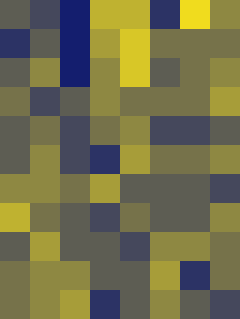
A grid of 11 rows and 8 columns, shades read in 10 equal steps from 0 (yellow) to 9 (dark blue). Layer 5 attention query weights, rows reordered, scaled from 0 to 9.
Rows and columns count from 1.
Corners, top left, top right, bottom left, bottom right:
6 4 5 7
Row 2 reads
8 6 9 3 1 5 5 5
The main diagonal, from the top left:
6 6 9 4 4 5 6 4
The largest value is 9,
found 3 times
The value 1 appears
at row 2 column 5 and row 3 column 5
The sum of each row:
38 42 39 40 47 42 41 41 41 41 43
